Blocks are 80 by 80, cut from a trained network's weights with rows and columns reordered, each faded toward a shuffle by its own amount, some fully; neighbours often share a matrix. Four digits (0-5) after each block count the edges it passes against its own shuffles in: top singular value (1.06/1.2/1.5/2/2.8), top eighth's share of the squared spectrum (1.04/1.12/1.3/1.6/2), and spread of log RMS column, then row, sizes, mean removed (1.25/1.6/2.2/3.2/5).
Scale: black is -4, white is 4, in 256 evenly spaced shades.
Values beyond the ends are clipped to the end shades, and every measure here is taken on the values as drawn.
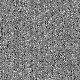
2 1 0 0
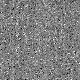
1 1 0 0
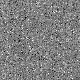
0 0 0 0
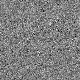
1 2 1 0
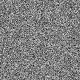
0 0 0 0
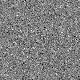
0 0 0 0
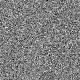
0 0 0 0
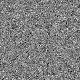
0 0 0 0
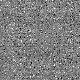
2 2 2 0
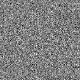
3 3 2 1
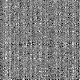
4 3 1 3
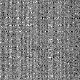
4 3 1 3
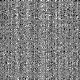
4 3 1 3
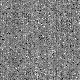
2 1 0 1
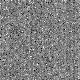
2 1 0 0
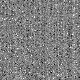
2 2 0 1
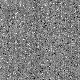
1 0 0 0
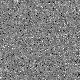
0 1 0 0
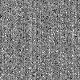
3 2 0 1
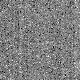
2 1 0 0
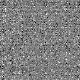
2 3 3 0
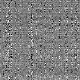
3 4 4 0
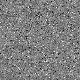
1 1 1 0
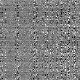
3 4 4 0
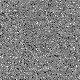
1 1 1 0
